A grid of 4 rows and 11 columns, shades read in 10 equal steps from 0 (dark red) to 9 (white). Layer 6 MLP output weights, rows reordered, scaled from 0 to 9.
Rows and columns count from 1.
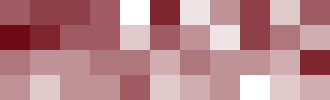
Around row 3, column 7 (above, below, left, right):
5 6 6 5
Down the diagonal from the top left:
3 1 5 5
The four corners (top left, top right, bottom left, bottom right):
3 3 5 6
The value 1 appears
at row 1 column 6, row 2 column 2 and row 3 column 11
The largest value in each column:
5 7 5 5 9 7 8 8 9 7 6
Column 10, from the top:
7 4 6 7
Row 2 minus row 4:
-5 -6 -2 -2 4 -4 -1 3 -7 -3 0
